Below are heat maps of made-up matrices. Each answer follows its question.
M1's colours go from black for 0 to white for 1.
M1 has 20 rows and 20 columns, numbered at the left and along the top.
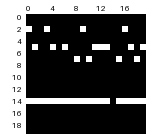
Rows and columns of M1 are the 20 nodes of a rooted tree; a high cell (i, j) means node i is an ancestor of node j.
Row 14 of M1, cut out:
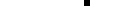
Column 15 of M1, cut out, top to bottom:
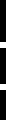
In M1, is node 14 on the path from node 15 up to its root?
yes
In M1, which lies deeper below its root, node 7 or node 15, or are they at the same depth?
node 15
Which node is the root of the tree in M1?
14
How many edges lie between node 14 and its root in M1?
0
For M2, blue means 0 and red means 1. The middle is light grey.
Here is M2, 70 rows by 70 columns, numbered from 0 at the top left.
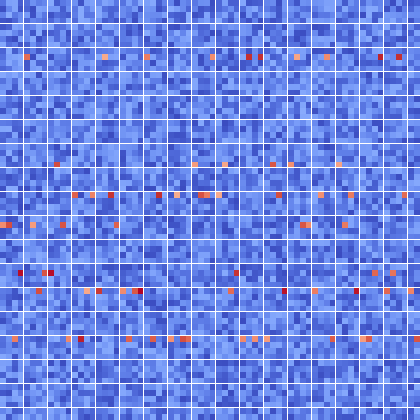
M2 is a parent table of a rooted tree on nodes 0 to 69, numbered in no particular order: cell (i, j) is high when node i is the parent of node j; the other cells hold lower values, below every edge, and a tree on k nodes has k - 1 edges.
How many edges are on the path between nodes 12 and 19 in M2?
4
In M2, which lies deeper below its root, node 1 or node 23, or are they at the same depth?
the same depth
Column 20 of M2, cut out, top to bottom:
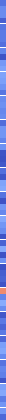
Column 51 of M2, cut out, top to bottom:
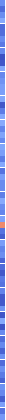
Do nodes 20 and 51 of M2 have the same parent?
no
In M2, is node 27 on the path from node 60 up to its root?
yes
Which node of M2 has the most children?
56
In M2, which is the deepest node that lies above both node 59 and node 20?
48
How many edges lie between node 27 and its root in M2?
0
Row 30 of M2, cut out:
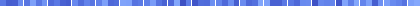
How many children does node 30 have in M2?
0
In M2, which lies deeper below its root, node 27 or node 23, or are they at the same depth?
node 23
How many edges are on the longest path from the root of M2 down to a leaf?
2
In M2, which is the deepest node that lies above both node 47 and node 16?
48
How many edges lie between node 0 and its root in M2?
2
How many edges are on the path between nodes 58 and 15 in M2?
2
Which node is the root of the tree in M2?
27
